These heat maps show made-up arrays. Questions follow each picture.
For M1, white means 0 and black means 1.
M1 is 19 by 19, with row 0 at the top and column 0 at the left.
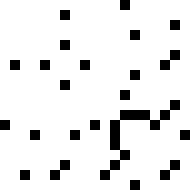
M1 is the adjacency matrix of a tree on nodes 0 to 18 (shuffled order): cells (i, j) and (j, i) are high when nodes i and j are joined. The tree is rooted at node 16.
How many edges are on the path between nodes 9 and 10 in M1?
5
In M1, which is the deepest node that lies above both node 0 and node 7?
11
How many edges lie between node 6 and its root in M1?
1
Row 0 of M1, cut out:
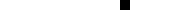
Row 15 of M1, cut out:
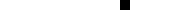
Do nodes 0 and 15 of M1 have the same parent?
yes
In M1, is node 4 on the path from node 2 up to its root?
no
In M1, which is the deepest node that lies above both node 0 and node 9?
12
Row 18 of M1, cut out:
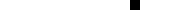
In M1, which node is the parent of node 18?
13
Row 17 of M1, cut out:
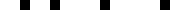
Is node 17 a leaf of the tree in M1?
no
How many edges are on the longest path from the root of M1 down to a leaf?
3
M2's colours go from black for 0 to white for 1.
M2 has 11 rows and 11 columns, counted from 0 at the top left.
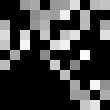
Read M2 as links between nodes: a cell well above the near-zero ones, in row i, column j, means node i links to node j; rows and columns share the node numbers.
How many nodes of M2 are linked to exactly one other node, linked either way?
0
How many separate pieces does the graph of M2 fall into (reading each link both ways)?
1
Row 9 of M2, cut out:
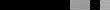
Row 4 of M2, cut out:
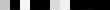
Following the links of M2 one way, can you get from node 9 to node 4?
yes
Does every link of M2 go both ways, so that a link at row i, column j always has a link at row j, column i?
no
